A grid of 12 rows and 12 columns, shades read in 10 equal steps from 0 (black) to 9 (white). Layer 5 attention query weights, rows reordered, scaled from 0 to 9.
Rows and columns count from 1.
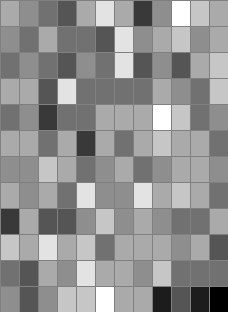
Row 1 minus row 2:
1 1 -2 -1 2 5 -2 -3 -1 2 2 0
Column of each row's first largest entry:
10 7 7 4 9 9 3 5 6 3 5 6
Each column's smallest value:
2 3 2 3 2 3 4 2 1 3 1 0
